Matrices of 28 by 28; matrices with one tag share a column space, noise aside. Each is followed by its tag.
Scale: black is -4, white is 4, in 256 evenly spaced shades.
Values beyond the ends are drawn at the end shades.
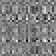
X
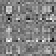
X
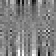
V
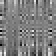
V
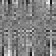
V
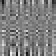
V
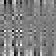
V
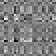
X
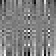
V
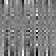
V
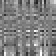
V
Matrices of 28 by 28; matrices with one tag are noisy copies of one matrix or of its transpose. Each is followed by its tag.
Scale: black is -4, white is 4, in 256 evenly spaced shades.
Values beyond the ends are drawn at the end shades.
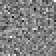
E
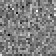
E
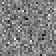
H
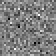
H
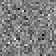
H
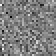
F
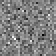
H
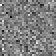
F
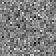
H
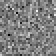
E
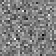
H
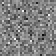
H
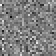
F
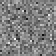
H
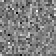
E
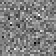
H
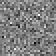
H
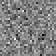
H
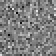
E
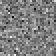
E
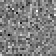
E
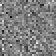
F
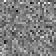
F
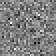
H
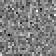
E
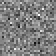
H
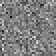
F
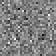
H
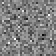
H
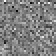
F
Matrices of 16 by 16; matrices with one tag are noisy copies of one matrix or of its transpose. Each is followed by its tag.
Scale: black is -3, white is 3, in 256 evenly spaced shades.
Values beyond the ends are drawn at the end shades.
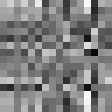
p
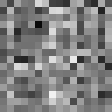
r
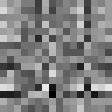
p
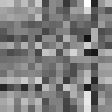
p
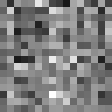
r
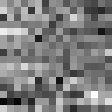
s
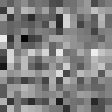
r
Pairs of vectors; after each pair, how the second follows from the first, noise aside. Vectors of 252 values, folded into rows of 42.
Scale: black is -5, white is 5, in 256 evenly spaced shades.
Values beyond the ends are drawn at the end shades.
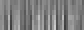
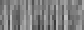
negated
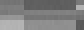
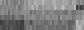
negated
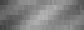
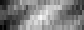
scaled up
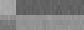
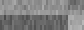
reversed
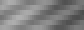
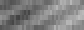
negated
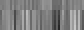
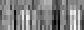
scaled up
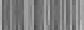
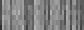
negated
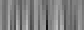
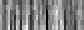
scaled up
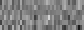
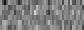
reversed
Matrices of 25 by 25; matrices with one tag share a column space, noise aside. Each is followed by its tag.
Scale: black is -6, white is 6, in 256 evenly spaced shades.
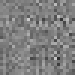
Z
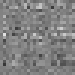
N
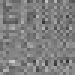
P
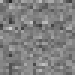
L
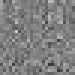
P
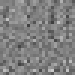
P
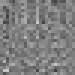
P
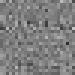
L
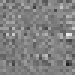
N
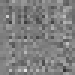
P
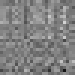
P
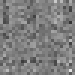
P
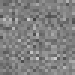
Z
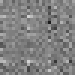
P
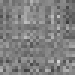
P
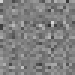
L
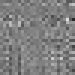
Z
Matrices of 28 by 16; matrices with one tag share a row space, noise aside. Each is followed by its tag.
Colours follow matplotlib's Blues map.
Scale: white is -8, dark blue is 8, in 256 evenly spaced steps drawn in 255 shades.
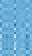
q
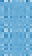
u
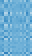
u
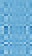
u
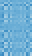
u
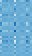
q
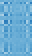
u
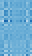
u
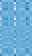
q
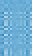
u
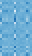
q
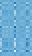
q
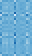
q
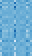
q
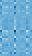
q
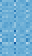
q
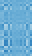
u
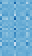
q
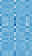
q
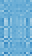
u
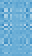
u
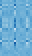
q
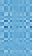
u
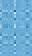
q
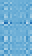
u
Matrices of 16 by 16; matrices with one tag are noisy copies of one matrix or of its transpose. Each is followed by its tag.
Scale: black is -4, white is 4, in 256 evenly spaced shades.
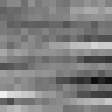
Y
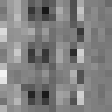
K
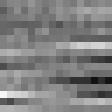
Y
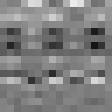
K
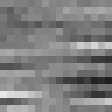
Y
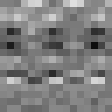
K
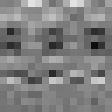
K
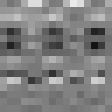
K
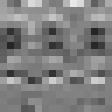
K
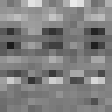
K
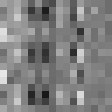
K
